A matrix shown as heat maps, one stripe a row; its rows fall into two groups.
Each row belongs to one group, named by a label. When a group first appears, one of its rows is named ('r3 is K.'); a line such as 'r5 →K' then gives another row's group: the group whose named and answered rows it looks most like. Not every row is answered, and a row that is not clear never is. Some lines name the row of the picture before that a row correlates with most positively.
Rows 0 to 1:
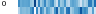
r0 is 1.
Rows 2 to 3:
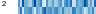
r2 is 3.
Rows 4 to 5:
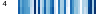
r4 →1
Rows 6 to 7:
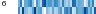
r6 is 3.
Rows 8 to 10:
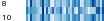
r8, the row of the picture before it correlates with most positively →7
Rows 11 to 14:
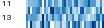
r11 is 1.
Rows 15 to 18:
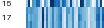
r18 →1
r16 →1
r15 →3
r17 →1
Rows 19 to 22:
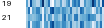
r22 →3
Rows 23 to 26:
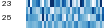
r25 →1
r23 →3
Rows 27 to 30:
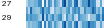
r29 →1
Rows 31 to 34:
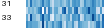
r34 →1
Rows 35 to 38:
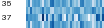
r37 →1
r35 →3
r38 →3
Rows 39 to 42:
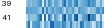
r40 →1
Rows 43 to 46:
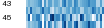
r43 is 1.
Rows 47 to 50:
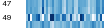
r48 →1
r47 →1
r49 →3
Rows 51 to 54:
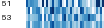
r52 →3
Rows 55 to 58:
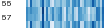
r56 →1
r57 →1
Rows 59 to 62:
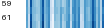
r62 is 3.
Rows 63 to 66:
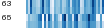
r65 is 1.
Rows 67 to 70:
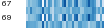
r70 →1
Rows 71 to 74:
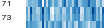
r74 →1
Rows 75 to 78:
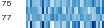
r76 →1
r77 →3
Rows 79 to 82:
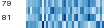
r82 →1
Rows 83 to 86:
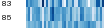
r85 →3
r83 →1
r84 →3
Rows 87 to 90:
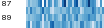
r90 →3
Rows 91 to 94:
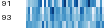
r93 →3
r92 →3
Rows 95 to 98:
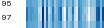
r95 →1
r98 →1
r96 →1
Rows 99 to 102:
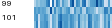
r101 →3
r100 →1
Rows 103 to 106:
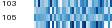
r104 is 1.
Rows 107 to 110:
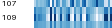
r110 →1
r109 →1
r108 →1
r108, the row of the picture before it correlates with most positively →105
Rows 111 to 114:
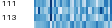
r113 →1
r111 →1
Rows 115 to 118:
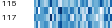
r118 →3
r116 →3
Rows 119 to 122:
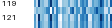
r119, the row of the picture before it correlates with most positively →115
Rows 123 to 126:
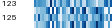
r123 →1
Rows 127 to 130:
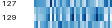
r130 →3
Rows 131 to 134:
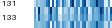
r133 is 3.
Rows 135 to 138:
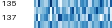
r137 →3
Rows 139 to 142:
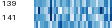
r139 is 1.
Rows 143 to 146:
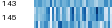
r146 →3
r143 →1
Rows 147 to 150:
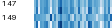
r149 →1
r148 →3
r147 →3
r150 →3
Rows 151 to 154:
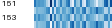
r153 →1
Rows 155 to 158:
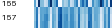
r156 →3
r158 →3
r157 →3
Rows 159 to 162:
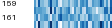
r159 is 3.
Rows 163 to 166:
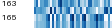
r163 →3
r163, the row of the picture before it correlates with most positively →161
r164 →1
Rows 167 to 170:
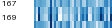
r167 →1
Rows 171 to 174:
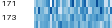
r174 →3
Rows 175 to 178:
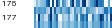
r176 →1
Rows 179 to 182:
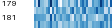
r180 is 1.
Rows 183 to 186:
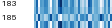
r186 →3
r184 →3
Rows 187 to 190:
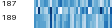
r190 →1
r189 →1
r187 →3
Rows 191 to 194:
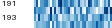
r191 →3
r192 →1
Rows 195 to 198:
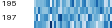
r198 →1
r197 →3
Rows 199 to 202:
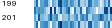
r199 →3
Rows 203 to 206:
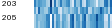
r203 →1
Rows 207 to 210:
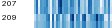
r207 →3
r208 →3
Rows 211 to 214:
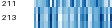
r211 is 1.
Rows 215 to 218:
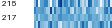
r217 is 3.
